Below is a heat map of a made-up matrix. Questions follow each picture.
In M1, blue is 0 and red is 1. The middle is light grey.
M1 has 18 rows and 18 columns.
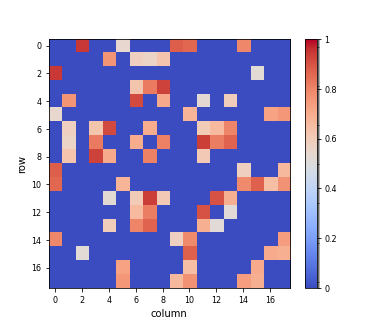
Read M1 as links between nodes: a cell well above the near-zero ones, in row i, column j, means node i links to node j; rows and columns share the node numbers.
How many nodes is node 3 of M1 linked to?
3
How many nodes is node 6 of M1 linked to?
7
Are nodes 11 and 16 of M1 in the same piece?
no
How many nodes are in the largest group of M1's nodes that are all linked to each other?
5
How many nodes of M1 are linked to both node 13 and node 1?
3
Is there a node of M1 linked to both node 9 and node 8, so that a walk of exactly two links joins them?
no
